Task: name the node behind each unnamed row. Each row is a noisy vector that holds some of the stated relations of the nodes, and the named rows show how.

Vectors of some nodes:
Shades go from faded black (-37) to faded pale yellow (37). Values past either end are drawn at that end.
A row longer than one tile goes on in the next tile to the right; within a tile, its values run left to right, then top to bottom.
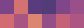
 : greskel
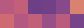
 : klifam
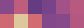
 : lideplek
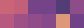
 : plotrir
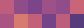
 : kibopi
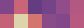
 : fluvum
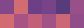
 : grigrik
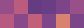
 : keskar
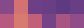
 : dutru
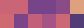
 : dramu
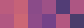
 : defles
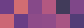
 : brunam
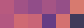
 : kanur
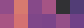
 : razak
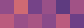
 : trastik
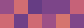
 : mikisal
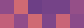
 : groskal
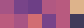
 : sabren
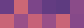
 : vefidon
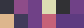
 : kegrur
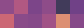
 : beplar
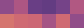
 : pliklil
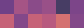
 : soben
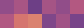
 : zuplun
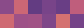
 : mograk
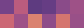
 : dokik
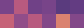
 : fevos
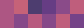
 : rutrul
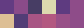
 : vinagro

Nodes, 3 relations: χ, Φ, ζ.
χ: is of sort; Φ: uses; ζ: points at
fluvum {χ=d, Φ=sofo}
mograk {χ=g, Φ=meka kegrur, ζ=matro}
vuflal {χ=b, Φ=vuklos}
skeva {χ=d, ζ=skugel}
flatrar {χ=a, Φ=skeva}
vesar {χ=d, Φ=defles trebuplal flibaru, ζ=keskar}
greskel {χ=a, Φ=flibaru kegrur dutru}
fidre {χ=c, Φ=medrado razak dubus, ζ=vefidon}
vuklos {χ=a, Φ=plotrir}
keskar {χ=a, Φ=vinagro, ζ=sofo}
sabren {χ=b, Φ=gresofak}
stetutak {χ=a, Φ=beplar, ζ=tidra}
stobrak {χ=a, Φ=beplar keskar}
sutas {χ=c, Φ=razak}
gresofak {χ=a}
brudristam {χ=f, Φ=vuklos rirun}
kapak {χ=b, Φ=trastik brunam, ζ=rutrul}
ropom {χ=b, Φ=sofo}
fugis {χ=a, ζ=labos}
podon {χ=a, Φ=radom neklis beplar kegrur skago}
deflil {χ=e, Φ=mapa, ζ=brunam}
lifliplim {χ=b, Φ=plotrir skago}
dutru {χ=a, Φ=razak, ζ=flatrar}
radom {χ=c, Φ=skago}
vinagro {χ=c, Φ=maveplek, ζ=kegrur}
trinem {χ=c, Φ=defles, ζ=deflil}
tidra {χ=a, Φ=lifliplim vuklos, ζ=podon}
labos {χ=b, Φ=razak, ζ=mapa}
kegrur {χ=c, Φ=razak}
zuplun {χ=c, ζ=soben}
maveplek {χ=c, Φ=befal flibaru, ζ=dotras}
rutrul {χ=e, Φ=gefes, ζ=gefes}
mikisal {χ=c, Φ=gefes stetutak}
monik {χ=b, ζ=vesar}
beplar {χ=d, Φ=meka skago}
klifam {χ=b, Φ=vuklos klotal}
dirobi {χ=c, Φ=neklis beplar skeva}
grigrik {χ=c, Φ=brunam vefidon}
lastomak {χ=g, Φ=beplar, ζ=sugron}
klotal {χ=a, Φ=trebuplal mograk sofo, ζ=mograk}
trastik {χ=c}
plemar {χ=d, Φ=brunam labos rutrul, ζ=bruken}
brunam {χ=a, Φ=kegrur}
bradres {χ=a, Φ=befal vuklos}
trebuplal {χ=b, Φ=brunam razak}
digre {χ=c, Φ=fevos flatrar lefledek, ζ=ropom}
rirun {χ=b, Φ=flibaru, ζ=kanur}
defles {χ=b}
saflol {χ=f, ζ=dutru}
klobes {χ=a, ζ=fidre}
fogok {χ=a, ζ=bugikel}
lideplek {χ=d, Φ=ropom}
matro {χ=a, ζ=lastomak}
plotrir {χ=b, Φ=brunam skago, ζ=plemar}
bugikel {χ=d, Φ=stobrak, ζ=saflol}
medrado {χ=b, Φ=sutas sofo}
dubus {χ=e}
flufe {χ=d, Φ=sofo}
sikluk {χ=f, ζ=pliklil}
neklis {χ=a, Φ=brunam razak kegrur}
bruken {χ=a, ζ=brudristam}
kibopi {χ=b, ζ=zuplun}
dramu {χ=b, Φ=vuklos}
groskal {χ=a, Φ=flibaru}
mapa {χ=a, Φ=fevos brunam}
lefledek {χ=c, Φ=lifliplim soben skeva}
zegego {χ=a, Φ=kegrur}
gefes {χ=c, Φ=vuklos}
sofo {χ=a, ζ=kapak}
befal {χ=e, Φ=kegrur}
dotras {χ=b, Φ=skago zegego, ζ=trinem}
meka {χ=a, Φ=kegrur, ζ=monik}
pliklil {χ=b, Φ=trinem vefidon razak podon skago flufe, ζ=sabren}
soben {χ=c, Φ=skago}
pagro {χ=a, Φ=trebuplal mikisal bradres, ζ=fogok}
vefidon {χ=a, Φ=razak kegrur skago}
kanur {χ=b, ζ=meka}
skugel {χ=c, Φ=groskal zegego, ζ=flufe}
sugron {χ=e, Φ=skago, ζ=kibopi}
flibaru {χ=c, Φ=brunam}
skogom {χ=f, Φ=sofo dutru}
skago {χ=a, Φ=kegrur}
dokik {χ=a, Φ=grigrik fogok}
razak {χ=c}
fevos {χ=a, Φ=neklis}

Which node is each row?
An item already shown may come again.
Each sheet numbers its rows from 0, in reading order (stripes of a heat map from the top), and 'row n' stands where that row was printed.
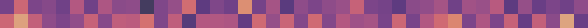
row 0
flufe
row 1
soben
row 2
gefes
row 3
deflil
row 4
befal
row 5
zuplun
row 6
flatrar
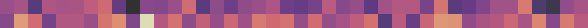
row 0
sikluk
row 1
digre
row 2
maveplek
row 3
pliklil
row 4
gresofak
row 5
fidre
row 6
pagro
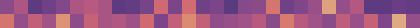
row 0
bugikel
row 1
kapak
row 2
sutas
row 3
brudristam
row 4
stetutak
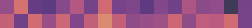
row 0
bradres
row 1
sutas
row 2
soben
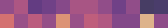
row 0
bugikel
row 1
skeva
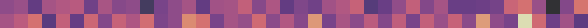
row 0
gresofak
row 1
soben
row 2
saflol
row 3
lastomak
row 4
rutrul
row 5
sugron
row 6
ropom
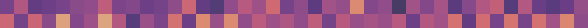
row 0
stobrak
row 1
dubus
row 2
tidra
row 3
trastik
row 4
flibaru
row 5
matro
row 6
podon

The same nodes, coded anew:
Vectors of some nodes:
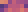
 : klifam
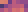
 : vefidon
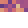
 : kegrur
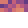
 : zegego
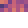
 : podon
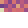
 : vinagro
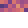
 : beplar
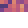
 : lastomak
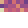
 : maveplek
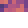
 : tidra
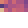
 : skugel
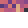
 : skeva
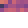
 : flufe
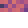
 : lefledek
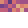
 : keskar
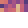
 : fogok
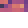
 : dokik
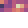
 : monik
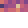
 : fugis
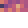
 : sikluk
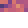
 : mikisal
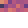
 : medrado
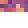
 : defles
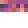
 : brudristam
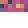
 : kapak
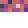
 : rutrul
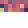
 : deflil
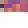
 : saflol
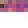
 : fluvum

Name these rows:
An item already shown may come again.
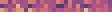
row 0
kegrur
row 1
trinem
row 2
mograk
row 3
skugel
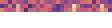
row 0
skeva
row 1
lefledek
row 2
kibopi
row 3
skago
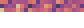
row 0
trastik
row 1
grigrik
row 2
medrado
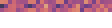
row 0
pliklil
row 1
radom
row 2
mapa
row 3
stobrak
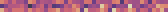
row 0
skugel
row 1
skogom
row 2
befal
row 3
trastik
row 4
razak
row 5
keskar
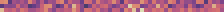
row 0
dutru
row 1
matro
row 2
plotrir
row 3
dirobi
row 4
keskar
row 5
vinagro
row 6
greskel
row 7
stetutak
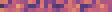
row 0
grigrik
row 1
klotal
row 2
sugron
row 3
mikisal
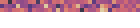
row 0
sofo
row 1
gefes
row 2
deflil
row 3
brunam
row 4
bugikel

